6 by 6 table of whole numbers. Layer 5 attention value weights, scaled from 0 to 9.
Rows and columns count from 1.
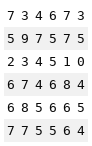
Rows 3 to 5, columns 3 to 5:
4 5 1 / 4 6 8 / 5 6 6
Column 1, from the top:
7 5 2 6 6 7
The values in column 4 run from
5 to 6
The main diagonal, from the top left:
7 9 4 6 6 4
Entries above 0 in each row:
6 6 5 6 6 6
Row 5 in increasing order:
5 5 6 6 6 8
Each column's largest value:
7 9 7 6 8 5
